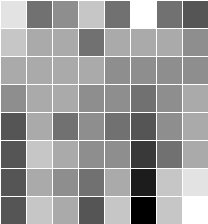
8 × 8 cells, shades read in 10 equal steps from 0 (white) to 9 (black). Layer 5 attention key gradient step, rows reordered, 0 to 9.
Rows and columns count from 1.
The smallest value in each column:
1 2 3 2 2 0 2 0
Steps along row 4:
down same up same up down down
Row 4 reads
4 3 3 4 4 5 4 3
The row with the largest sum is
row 5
